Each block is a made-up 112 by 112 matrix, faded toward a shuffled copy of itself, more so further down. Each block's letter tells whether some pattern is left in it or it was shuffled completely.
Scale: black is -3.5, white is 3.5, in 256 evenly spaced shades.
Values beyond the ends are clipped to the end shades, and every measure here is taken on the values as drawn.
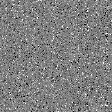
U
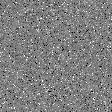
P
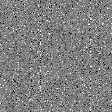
U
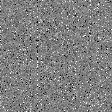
U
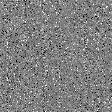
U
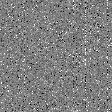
U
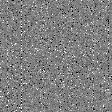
U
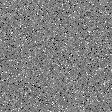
P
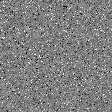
P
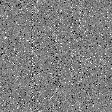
U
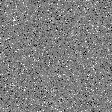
P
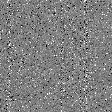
U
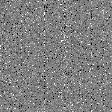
U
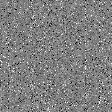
U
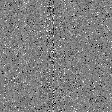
U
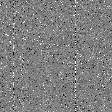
U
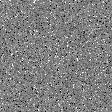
P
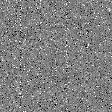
U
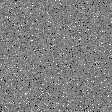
P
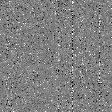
U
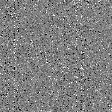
U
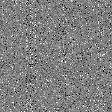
U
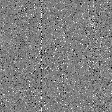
U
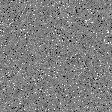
P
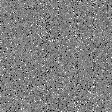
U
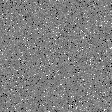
P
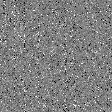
U
